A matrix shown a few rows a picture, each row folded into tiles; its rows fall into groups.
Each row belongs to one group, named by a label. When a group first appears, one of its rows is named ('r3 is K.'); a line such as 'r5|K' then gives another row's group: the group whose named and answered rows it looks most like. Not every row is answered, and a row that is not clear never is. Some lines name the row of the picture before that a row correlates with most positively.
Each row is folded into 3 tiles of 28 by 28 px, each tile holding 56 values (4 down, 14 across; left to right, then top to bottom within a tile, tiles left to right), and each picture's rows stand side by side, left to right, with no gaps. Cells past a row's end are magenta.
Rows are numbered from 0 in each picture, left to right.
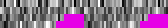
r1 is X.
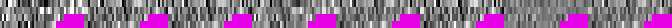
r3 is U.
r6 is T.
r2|X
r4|X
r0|U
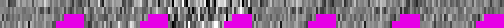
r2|X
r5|T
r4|T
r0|T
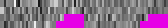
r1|T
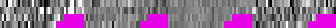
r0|U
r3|X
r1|T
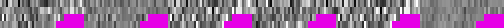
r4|U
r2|U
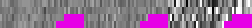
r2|U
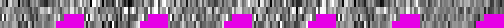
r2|U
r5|T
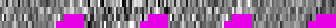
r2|U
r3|T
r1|X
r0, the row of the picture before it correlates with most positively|2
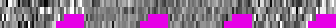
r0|U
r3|U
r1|T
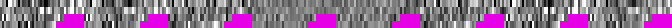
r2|X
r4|T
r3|T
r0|U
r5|X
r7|U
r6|U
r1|U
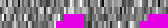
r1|X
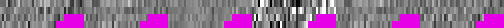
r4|T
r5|T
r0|T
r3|U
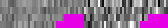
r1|X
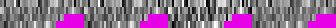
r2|X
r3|X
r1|X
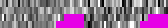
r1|X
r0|U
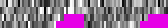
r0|U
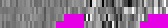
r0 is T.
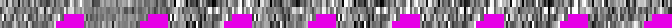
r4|U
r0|U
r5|U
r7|X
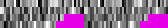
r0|X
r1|X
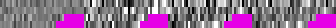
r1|U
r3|X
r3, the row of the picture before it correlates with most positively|1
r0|T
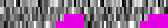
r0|X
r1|X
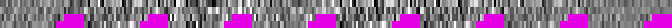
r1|X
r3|U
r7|T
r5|X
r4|X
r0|T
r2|U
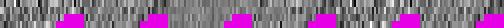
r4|X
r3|T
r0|X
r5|T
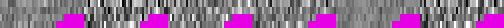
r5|X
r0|T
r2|U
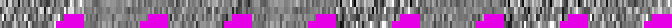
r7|U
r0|U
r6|X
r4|X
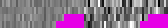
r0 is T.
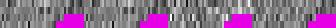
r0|T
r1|T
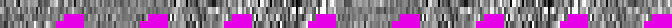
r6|U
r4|T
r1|T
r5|U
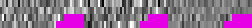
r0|U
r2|T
